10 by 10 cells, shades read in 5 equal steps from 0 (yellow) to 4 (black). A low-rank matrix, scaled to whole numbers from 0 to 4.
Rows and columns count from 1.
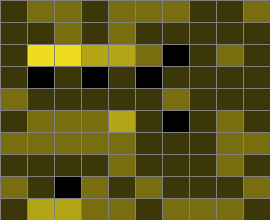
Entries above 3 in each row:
0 0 1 3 0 1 0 0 1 0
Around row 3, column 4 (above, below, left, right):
3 4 0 1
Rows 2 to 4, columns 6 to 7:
3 3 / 2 4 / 4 3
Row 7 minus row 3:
-1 2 2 1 1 1 -1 0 0 -1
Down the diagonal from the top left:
3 3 0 4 3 3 3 3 3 3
